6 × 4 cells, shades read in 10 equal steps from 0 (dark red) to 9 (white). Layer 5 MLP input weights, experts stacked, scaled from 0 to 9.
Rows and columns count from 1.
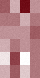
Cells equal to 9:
1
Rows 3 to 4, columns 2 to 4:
5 5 3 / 4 5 4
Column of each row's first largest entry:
2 3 1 1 3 3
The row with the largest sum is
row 5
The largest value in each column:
8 6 9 5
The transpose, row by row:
3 4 5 6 8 6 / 6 4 5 4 2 3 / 0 6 5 5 9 7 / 5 4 3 4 4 4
